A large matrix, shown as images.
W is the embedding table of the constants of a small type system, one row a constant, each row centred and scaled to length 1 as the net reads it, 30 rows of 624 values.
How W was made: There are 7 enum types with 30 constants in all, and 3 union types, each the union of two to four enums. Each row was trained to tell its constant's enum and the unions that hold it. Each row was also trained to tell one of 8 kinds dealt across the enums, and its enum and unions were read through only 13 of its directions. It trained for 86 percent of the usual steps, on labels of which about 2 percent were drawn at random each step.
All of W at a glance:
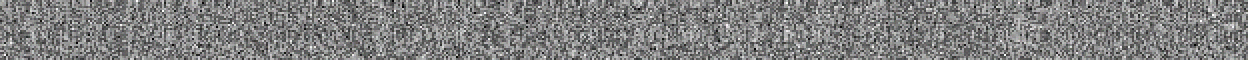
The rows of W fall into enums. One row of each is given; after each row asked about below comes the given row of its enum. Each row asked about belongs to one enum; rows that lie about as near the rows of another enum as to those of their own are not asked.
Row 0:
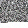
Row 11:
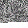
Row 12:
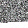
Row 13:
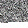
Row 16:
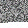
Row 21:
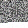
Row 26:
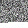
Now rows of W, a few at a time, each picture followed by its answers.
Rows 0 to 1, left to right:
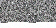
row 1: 13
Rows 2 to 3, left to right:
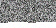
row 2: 16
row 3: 26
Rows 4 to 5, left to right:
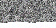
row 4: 21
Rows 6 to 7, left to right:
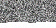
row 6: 21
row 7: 0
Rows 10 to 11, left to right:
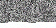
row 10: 0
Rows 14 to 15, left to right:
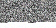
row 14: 26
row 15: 0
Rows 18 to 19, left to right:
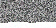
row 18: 16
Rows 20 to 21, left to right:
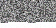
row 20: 0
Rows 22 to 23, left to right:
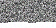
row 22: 16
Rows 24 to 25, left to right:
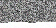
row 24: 11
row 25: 21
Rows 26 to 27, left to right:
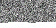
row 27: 11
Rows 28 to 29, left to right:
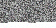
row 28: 12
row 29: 12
